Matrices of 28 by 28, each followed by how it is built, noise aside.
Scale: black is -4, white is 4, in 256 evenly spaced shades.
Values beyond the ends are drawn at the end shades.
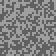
noise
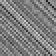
Toeplitz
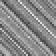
Toeplitz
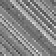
Toeplitz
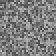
noise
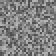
noise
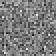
noise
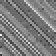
Toeplitz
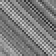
Toeplitz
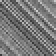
Toeplitz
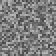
noise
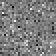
noise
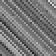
Toeplitz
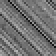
Toeplitz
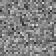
noise
